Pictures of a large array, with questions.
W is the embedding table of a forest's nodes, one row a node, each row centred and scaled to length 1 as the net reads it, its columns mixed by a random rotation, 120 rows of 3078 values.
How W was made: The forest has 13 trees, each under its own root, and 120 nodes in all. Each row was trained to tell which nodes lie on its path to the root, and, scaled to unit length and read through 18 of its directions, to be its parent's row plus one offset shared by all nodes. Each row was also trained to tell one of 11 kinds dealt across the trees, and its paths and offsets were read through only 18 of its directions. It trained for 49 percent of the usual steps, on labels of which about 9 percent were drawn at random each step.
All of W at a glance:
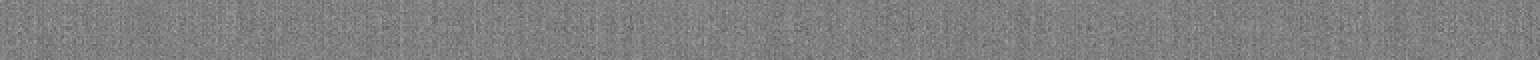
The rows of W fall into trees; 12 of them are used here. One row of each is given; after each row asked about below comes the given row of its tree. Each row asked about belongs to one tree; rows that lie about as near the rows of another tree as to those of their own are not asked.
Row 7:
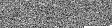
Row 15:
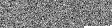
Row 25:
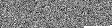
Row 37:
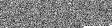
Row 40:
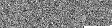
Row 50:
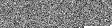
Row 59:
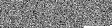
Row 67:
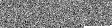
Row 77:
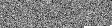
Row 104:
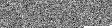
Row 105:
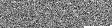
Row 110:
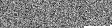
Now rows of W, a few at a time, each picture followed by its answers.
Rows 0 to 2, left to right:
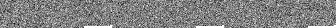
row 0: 50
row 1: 77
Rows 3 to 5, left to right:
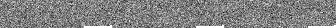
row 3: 67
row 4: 50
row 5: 7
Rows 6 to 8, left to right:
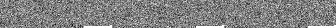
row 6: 67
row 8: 25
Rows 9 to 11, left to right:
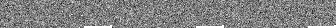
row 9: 110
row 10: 40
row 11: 25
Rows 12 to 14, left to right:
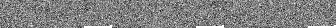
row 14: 104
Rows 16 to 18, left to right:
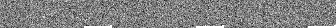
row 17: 105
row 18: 50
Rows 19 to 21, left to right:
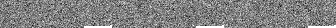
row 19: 77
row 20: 25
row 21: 67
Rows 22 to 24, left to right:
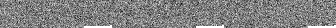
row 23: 110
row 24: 105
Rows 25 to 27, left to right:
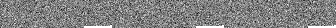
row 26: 105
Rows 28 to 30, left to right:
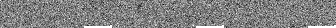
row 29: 25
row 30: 105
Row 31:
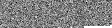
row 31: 50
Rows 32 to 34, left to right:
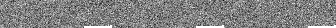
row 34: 104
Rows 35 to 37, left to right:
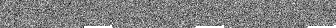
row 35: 110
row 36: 37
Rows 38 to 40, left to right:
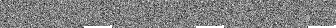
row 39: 59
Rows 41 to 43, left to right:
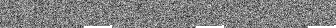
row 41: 67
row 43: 67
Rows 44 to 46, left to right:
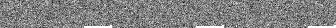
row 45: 67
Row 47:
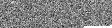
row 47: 15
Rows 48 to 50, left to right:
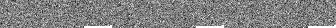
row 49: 104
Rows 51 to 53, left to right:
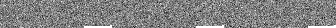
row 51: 77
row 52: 15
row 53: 67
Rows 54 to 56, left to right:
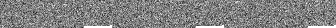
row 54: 25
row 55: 67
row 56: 15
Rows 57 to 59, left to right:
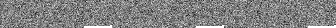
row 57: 25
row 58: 25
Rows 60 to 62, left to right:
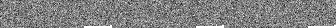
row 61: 110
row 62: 50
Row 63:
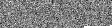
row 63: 25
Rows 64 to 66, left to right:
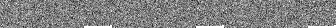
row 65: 110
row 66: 59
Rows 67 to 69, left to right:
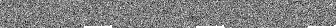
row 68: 110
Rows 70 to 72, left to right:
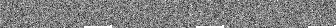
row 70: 105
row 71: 77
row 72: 77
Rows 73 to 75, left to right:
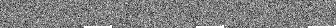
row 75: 110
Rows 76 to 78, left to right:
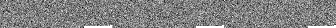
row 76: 110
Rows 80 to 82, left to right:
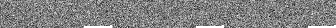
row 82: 77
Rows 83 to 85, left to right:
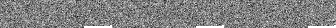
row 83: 50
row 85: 77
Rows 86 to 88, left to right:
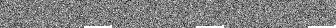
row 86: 110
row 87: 77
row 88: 50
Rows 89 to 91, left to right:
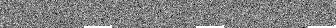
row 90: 77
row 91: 67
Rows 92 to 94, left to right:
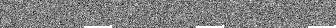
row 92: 104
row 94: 25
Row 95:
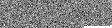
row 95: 15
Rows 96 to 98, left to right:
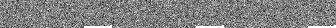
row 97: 25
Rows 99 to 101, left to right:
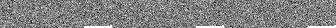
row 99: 50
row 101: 67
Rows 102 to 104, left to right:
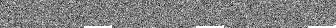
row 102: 110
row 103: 105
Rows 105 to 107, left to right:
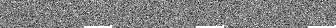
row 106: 50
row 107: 77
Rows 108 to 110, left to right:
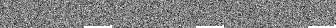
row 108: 50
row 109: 50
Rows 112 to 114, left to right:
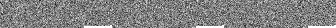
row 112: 67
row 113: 105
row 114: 105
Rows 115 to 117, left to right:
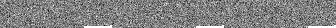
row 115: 77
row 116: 25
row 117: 7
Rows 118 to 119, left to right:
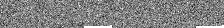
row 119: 110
